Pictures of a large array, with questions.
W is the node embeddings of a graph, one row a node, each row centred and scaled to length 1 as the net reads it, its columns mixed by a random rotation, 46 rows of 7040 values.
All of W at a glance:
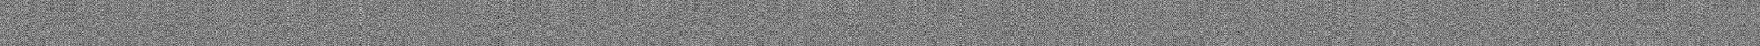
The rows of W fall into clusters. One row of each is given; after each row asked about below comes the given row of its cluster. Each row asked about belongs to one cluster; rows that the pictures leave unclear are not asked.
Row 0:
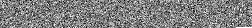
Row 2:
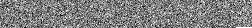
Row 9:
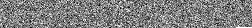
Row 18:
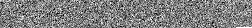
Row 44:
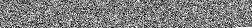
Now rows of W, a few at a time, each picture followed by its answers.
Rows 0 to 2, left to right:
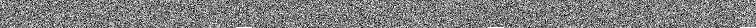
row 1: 9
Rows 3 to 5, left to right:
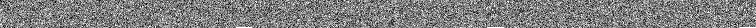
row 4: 0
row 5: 0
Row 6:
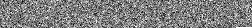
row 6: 44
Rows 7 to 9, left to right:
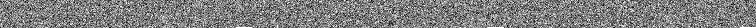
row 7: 9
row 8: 0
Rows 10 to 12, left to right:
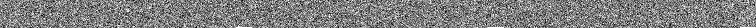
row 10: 9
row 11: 0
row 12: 2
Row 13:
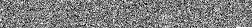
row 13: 9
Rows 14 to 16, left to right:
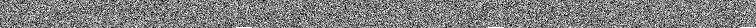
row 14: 44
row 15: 2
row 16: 2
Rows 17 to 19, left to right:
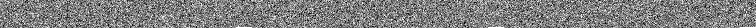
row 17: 9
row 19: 0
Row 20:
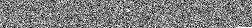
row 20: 9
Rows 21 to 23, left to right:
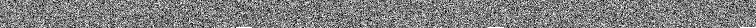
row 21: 18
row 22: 0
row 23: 9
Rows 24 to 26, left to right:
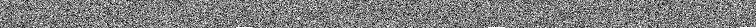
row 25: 44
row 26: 44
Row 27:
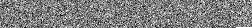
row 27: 2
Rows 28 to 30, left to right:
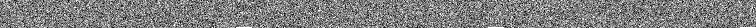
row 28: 18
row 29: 2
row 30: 44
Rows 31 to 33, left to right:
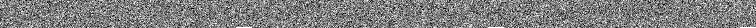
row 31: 0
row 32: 0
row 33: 44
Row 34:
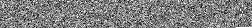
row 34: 0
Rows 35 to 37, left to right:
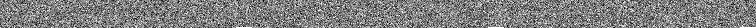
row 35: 44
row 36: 2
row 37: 9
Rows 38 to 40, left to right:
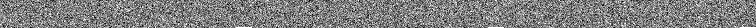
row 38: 9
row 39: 2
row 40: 9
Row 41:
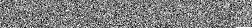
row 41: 2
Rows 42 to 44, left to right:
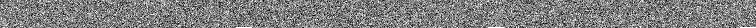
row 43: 2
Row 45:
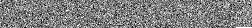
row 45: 2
